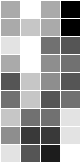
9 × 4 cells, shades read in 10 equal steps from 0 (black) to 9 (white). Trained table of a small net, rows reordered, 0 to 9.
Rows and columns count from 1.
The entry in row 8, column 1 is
5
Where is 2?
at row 8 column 2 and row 8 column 3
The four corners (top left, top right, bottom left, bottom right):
6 0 8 9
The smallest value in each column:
3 2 1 0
